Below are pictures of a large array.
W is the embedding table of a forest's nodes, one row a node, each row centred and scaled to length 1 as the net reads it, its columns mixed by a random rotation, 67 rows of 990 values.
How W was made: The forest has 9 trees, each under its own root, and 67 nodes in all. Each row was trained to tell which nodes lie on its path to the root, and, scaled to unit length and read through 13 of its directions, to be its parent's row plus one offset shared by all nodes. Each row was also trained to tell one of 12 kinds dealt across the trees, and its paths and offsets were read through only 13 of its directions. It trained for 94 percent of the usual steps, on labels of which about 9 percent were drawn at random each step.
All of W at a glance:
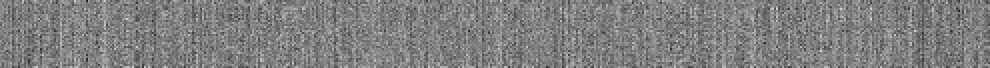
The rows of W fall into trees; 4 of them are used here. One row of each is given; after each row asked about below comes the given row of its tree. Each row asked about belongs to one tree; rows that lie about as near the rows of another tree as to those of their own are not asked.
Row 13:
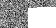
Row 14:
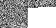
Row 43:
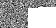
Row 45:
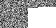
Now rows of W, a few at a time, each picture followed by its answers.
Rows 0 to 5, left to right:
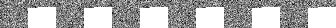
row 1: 45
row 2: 14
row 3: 45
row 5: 13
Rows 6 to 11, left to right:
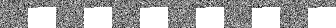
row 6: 43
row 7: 45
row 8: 43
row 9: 14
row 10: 14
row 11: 43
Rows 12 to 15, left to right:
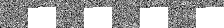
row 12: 43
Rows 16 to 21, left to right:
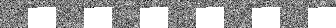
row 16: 14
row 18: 14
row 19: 43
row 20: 45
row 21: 14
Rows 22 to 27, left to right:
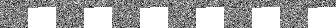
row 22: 13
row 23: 14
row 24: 43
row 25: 45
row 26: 13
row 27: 45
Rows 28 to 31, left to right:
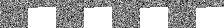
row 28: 43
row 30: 45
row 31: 43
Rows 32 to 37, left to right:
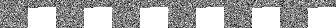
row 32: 45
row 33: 45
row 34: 43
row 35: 43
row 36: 43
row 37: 14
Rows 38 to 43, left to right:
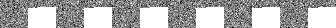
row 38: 43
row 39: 14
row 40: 14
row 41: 43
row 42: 45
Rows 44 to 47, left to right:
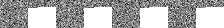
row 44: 43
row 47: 13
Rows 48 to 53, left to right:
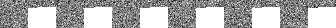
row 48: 43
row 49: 43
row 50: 43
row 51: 14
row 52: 13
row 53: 45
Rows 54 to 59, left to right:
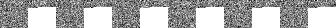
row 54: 14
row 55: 14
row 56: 13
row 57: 14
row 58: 45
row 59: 14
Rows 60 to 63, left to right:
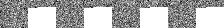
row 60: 45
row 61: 14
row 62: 14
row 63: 43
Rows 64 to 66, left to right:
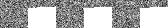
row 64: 13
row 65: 14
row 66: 14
